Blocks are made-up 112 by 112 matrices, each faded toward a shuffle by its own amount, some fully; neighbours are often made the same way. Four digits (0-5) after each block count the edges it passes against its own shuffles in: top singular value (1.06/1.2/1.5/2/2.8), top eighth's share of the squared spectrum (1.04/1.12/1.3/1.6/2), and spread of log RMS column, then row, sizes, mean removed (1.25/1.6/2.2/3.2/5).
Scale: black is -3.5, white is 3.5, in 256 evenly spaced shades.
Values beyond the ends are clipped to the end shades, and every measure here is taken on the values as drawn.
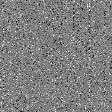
2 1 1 0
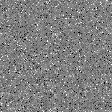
3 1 0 0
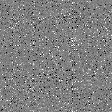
4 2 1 1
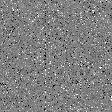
3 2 0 0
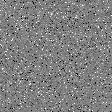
2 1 0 0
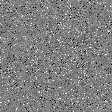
2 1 0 0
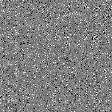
3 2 2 0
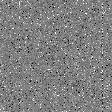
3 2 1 0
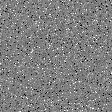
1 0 0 0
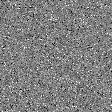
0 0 0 0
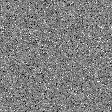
0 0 0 0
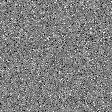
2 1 0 0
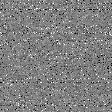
2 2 0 2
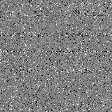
2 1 0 2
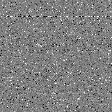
2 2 0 2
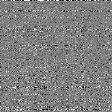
3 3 2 4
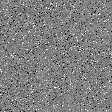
0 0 0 0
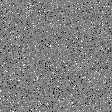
0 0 0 0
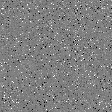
3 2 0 1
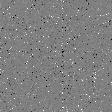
2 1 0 0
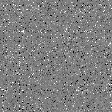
3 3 2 1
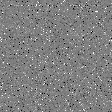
2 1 0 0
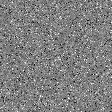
1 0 0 0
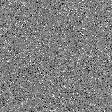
2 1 0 0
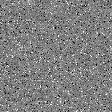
3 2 0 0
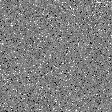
2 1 0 0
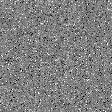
3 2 0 0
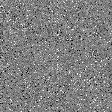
3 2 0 0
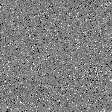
2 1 0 0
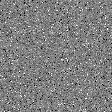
3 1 0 0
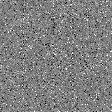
3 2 1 1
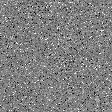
1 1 0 0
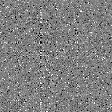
4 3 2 1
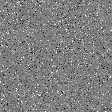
0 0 0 0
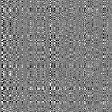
5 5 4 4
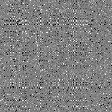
5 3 2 2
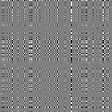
5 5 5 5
